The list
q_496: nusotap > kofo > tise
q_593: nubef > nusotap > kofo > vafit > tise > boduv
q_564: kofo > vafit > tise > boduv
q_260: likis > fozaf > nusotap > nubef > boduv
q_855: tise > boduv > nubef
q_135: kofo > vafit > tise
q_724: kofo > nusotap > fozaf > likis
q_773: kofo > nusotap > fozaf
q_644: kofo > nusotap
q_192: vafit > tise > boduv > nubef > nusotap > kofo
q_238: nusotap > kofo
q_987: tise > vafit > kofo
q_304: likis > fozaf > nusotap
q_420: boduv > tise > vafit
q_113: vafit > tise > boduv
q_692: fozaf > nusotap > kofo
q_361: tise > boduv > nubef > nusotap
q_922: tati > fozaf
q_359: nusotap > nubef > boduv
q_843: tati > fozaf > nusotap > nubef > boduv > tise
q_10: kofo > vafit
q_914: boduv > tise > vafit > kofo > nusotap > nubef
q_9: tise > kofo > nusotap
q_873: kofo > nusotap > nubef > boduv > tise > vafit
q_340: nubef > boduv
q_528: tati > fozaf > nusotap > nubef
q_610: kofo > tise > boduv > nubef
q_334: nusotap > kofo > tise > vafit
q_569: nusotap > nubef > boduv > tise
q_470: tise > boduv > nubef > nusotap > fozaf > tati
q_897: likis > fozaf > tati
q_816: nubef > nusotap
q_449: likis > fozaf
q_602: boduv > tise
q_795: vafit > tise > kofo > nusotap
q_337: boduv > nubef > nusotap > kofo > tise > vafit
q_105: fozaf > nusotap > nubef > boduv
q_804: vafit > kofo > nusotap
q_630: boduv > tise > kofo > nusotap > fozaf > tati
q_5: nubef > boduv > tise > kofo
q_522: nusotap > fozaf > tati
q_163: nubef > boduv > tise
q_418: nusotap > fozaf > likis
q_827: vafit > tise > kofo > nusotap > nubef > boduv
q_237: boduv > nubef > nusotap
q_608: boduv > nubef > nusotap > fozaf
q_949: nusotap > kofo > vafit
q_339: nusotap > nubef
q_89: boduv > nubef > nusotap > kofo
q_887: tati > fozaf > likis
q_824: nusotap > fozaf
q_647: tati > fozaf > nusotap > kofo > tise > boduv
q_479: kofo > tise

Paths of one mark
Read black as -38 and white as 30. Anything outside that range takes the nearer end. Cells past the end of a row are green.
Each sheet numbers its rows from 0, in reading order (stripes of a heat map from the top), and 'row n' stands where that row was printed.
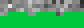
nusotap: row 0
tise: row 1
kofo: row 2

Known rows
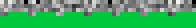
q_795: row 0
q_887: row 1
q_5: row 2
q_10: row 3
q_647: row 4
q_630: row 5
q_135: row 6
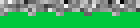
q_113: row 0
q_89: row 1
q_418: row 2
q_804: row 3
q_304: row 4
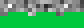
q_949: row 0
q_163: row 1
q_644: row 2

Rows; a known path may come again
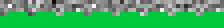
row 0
q_773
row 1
q_10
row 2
q_89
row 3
q_238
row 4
q_843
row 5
q_359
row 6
q_855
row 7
q_593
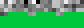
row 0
q_135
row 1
q_897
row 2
q_420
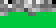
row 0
q_304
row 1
q_987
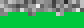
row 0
q_630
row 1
q_644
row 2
q_105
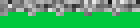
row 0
q_522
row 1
q_361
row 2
q_5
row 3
q_827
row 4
q_192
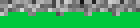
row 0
q_339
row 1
q_873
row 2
q_479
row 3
q_528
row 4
q_922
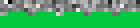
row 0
q_449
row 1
q_496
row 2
q_608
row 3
q_9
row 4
q_334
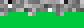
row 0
q_418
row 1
q_569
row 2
q_887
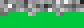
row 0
q_949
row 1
q_470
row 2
q_113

